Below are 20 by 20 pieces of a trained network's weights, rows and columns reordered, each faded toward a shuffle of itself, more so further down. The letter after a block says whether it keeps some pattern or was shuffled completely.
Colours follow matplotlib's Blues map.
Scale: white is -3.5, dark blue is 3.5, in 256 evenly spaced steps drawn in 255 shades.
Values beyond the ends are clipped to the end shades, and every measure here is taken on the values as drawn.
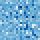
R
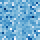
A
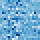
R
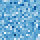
A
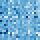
R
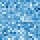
A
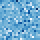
A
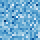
A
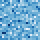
A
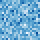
R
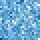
A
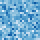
A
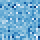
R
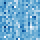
R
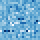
R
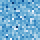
A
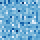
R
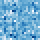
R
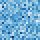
A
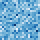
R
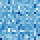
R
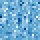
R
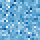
A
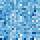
R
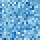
A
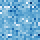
R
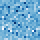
A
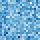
A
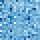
R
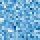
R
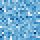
A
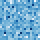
A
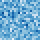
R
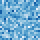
A
